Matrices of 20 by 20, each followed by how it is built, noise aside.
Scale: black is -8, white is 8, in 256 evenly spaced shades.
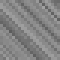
Toeplitz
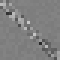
banded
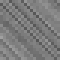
Toeplitz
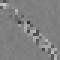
banded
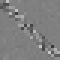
banded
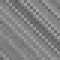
Toeplitz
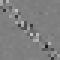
banded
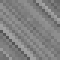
Toeplitz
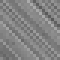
Toeplitz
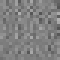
low rank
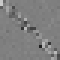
banded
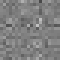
low rank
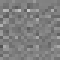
low rank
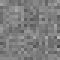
low rank
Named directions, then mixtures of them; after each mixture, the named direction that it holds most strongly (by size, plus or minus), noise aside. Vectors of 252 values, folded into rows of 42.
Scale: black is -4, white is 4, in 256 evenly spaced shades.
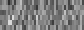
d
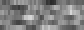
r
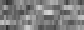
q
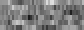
r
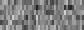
d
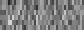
d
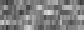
q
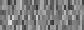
d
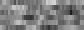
r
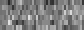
d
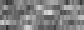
q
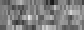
r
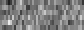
d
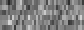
d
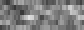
r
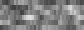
r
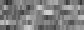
q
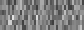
d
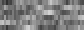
q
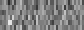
d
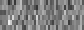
d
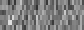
d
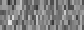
d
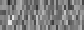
d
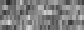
q
